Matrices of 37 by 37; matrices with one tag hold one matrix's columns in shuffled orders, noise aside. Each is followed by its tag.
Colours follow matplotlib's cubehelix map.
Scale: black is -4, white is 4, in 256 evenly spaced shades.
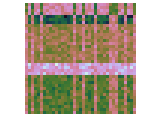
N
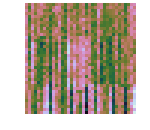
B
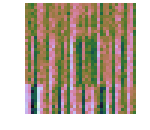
B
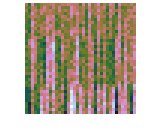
B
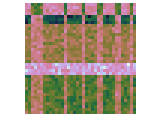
N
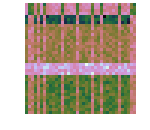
N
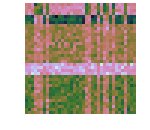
N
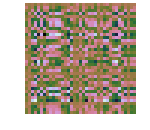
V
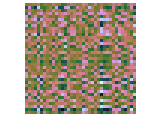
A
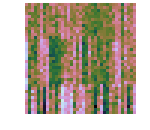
B
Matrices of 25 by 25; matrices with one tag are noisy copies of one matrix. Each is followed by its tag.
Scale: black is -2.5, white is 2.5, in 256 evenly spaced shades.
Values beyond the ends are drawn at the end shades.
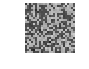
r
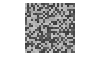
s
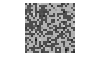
r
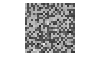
s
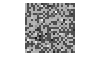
s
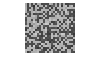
s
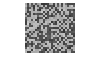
s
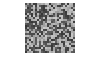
r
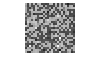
s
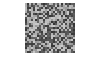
s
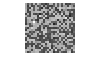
s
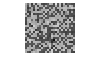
s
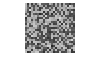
s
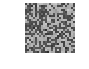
r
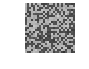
s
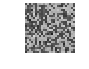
r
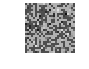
r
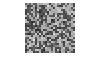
r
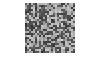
r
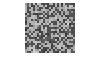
s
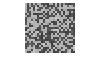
s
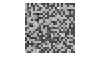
s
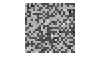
s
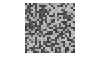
r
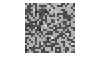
r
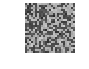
r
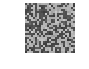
r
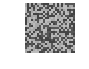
s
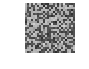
s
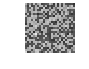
s
